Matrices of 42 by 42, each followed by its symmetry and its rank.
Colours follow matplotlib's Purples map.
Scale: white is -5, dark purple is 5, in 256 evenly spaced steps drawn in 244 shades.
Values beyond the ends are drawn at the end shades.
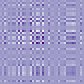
symmetric, rank one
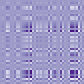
symmetric, rank one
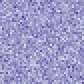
neither, full rank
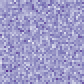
neither, full rank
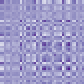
symmetric, rank two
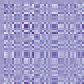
symmetric, rank two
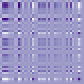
symmetric, rank one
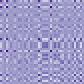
symmetric, rank two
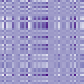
neither, rank one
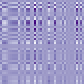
neither, rank one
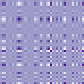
symmetric, rank one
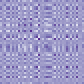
symmetric, rank two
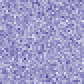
neither, full rank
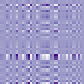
neither, rank one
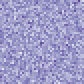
neither, full rank
